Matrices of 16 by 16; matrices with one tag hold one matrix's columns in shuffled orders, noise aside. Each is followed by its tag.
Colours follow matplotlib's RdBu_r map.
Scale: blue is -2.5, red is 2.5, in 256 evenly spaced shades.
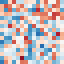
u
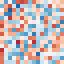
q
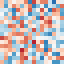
q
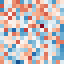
u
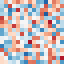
q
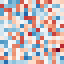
q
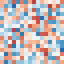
q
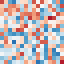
u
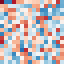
q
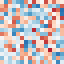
q
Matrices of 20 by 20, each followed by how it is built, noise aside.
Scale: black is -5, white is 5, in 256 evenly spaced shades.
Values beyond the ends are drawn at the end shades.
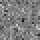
noise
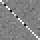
diagonal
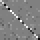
diagonal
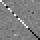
diagonal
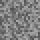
noise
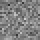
noise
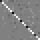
diagonal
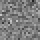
noise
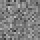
noise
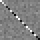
diagonal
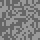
noise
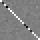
diagonal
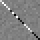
diagonal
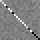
diagonal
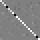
diagonal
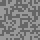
noise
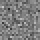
noise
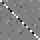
diagonal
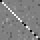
diagonal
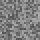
noise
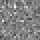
noise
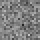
noise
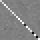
diagonal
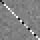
diagonal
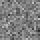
noise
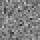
noise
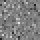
noise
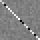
diagonal
